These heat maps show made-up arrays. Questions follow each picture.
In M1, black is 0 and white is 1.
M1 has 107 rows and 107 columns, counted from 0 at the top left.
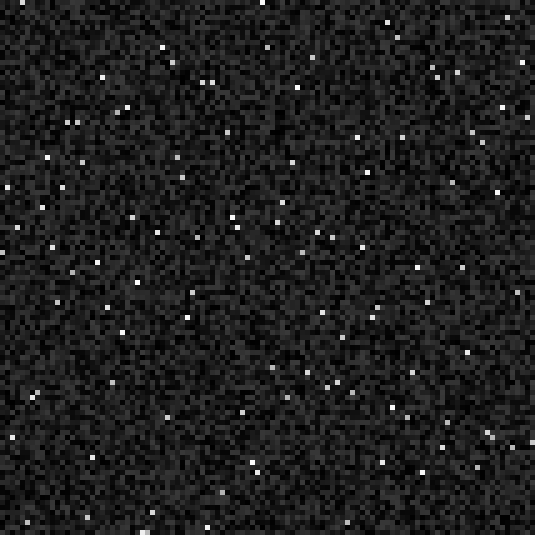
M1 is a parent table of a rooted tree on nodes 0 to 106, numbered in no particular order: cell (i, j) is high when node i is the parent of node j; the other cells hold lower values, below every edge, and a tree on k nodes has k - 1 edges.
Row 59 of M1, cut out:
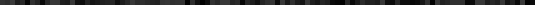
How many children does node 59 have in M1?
0
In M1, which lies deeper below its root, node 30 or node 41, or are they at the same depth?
node 41
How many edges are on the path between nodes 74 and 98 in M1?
11
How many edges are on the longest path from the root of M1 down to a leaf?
11
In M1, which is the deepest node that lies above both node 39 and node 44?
47
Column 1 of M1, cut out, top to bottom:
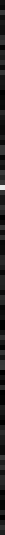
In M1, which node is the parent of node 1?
37
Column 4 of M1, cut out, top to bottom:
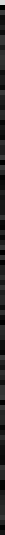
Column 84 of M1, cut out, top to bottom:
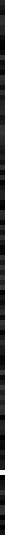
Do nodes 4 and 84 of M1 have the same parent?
no
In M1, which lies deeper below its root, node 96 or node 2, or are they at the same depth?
the same depth
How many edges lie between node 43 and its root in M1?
0
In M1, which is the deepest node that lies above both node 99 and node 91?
46
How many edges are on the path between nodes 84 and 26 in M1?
2
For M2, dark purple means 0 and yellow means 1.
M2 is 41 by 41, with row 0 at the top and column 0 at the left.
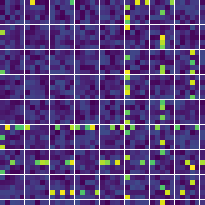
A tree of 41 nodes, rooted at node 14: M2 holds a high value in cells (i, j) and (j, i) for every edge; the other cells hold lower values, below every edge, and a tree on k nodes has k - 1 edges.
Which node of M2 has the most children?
25
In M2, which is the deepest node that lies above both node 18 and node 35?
25
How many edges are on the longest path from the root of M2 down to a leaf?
2
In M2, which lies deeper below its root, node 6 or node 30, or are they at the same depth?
the same depth
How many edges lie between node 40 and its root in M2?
2
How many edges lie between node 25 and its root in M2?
1
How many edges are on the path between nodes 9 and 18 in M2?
4
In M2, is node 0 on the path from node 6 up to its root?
yes
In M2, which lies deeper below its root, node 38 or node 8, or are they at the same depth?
node 8
